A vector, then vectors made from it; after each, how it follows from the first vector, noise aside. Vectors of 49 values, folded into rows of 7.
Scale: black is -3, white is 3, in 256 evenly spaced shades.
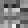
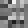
reversed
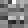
reversed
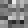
reversed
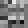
reversed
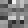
reversed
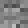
shrunk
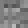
shrunk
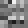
reversed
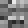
reversed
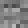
shrunk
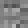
shrunk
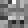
reversed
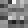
reversed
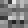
reversed
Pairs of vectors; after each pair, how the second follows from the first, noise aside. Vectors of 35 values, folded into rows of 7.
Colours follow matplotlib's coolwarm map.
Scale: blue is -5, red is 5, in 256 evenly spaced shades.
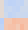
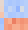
scaled up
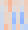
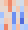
scaled up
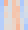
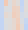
shrunk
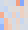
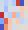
scaled up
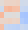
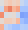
scaled up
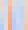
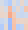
sign-scrambled
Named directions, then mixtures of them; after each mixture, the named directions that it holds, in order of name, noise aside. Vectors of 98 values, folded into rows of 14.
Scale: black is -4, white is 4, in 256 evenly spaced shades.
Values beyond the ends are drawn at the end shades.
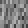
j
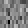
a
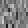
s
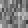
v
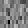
a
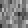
v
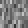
j, v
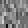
j, s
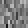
a, s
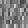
a, j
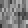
v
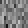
j, s
